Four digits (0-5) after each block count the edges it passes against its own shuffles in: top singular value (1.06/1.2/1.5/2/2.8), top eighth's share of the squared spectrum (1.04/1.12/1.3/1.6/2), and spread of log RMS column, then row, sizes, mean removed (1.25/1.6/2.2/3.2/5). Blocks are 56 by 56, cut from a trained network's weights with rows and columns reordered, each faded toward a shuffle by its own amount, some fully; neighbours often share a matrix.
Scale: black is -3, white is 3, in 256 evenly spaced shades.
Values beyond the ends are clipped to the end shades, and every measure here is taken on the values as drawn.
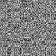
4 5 2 1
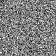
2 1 0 0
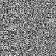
3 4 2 0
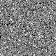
0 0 0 0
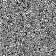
0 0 0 0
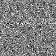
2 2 0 1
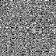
3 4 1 2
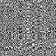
4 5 2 3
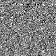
2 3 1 1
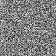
3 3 1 0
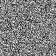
2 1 0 0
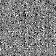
1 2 1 1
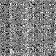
3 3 1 3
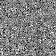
1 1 0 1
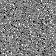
0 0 0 0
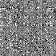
2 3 0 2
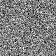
0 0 0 0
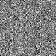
3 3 1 0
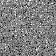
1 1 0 0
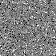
0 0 0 0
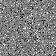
0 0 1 0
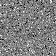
0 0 0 0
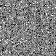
0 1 0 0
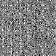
2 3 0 2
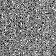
1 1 0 0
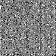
2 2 0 2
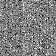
1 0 0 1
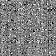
2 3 0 2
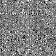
2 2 0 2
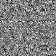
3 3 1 2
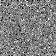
2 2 0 1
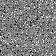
0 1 1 0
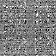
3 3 3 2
